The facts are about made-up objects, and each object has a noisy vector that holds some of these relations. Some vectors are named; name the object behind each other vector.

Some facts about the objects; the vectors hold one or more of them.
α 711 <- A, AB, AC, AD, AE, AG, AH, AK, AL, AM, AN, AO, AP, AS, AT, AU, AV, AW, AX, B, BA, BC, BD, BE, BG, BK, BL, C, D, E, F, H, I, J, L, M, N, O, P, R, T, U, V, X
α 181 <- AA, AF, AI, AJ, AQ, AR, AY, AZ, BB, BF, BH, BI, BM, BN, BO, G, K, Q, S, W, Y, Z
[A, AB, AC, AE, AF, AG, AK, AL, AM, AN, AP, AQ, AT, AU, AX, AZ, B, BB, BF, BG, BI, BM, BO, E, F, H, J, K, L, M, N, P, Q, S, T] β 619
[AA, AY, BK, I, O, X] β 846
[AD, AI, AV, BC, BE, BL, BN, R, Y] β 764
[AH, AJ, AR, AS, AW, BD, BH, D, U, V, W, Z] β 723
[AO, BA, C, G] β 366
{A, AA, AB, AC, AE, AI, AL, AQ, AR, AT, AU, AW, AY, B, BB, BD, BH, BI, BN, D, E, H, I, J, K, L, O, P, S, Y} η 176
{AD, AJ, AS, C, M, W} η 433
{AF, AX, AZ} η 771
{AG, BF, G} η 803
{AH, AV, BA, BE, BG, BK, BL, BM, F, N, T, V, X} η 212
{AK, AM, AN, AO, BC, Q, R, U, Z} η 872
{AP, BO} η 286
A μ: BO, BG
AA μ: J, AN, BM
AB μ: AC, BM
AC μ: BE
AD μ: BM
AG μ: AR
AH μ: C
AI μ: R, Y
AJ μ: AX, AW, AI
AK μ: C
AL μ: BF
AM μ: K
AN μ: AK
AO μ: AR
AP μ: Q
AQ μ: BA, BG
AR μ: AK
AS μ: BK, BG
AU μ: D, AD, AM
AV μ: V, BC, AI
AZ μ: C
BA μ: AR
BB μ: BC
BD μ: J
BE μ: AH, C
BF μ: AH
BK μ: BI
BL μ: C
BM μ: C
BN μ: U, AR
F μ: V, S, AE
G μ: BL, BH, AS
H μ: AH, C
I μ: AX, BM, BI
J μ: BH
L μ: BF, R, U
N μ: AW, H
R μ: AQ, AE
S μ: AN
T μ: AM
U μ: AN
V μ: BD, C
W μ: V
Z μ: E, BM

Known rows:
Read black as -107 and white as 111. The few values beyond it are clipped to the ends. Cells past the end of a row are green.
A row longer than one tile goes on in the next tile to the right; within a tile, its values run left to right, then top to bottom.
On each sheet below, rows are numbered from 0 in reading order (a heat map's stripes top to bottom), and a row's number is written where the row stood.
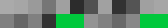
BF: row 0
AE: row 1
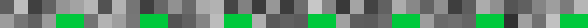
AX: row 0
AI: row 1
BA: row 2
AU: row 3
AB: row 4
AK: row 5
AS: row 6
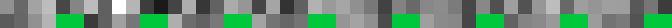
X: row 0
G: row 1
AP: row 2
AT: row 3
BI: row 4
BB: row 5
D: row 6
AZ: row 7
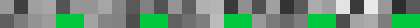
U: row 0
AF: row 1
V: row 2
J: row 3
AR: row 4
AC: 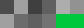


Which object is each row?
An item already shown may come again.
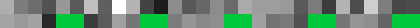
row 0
Q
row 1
G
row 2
BC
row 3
AZ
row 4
BN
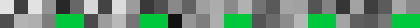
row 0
BH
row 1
AY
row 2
C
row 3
I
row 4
L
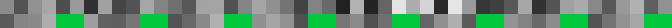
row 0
BD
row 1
L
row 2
I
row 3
BI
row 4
M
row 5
Z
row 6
AE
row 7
O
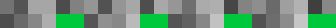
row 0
I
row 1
AW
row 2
BA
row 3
BK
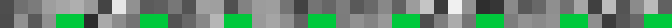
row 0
AD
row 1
W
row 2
I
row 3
BO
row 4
R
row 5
AA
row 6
BC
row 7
AG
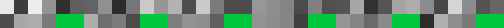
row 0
AR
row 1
AM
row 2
BN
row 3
S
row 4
AE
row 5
AJ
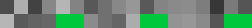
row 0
T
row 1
AV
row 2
AQ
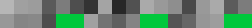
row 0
BM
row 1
A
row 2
AO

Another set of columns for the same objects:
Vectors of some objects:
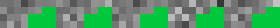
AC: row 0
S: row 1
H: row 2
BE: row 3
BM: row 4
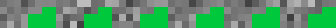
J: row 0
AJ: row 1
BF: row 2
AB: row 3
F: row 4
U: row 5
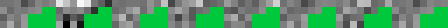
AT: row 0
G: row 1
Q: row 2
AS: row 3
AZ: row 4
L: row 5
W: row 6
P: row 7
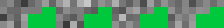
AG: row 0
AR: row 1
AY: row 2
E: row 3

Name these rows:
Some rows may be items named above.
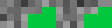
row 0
AG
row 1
T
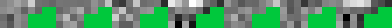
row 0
AW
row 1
Q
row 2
AD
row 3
G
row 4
BM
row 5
T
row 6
AO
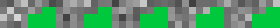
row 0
BC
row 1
U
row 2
AS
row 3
AM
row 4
BB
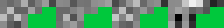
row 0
AV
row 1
AQ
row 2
R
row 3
C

